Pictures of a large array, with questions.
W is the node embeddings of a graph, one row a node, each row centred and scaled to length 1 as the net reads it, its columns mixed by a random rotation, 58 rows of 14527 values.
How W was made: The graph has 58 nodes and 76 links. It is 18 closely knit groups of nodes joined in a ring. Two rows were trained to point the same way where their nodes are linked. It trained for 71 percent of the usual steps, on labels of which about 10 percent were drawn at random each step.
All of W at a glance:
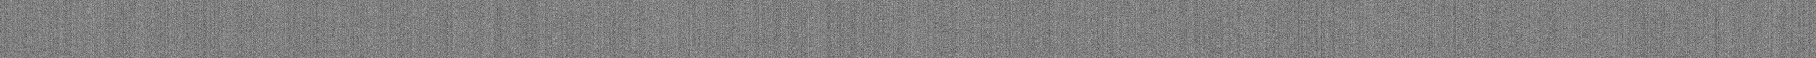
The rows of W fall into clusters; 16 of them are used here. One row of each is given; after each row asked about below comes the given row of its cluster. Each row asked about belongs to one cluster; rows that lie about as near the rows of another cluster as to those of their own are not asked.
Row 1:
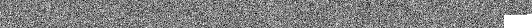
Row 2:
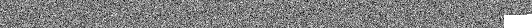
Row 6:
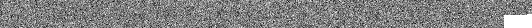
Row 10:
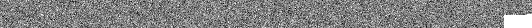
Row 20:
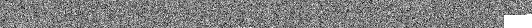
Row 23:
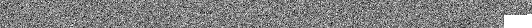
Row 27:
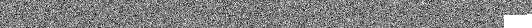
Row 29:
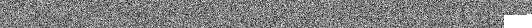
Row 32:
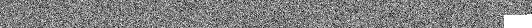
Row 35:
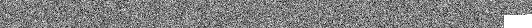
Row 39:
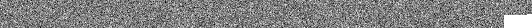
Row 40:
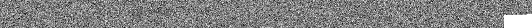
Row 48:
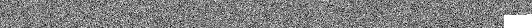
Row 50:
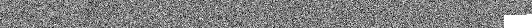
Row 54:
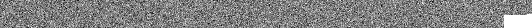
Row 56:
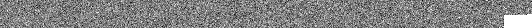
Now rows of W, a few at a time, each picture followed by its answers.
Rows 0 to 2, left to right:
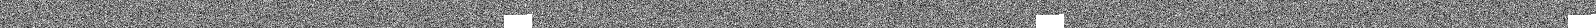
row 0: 40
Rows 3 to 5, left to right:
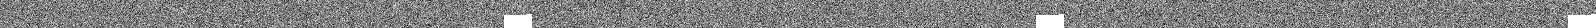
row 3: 39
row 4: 50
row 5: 27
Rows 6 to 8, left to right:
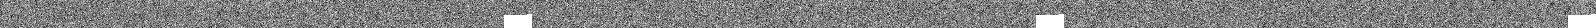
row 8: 35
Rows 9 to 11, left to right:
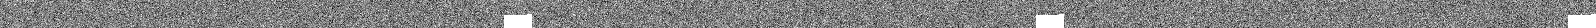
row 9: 35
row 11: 48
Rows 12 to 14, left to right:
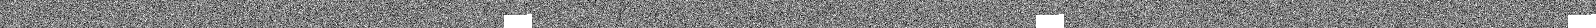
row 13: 50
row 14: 40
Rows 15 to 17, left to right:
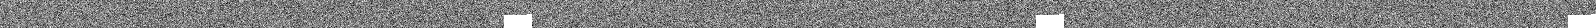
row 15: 35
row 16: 27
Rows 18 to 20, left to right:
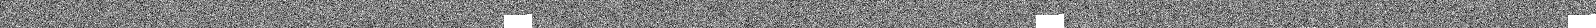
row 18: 54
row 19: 32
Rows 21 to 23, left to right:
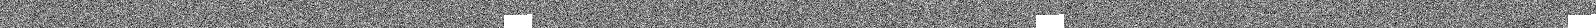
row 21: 56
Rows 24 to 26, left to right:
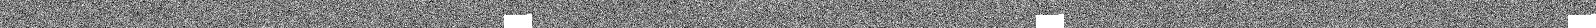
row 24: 10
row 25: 6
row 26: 10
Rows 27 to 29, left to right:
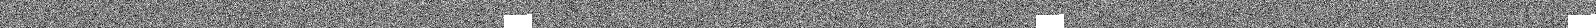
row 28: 56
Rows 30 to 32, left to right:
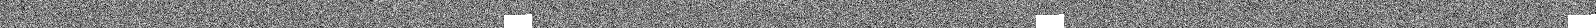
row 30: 20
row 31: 6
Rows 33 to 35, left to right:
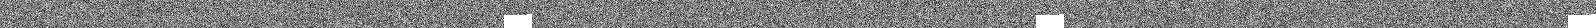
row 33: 1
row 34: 29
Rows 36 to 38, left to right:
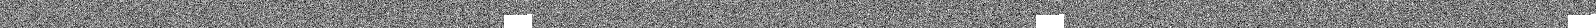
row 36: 29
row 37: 23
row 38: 48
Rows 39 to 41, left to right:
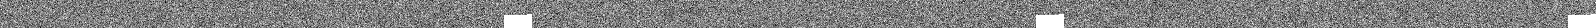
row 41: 50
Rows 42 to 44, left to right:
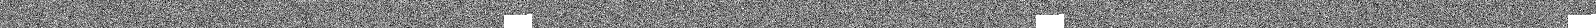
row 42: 39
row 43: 32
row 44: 1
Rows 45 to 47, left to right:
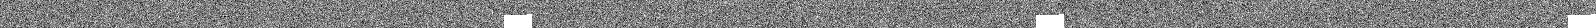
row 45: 54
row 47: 6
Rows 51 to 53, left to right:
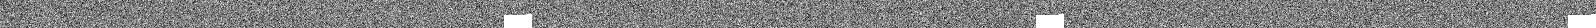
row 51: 20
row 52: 20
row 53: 2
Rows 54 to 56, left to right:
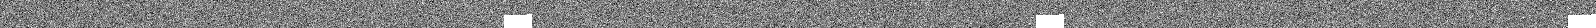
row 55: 23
